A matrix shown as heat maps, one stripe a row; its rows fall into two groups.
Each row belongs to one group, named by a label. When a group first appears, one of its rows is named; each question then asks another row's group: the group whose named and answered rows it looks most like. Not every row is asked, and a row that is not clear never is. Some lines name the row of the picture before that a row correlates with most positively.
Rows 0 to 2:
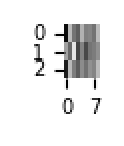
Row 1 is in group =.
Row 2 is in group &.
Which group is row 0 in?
&
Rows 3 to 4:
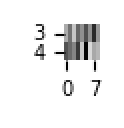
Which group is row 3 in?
=
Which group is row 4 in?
&
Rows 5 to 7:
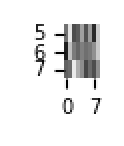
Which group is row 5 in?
&
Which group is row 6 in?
&
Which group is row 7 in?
=
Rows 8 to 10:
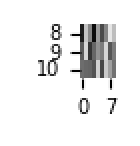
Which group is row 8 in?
&
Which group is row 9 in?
&
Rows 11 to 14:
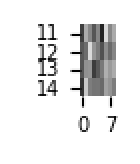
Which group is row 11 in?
&
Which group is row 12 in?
=
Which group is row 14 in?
&
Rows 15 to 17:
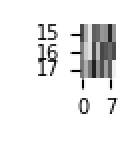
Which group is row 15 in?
=
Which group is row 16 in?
=
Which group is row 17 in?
&
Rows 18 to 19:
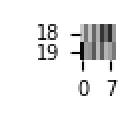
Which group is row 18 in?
=
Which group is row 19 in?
&
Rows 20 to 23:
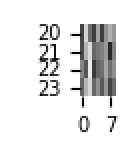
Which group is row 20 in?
&
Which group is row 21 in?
=
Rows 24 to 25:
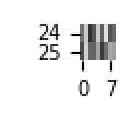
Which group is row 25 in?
&
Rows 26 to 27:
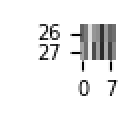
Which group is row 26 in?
=
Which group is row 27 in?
=
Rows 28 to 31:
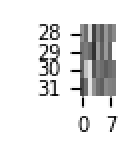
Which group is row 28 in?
=
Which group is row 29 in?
&
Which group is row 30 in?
=
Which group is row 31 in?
=
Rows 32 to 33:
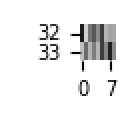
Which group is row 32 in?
&
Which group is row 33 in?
=
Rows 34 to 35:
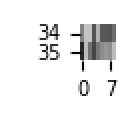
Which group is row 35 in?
&
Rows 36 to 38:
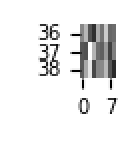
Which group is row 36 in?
&
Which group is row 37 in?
=
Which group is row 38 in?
=
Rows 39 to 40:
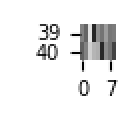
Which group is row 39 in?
=
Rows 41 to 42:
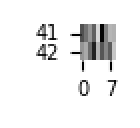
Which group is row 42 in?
&
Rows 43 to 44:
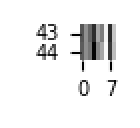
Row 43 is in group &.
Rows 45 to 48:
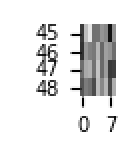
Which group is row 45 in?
=
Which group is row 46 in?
&
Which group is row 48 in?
&
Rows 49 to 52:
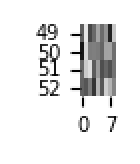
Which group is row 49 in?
&
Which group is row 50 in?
&
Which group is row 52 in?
&
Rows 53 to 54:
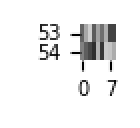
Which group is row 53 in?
=
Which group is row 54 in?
&
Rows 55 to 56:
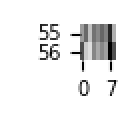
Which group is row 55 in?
=
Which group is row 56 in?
=
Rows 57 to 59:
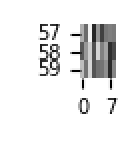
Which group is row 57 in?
=
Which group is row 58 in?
=
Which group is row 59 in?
=
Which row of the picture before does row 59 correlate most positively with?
55
